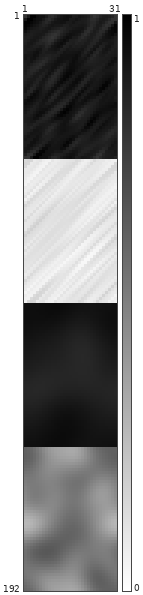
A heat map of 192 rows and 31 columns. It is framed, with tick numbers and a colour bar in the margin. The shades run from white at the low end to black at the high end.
The table splits into 4 rows of 1 panel. Panel 1,1: very high, slanting up to the right, faint in contrast. Panel 2,1: very low, slanting up to the right, faint in contrast. Panel 3,1: very high, smooth, faint in contrast. Panel 4,1: middling, smooth.
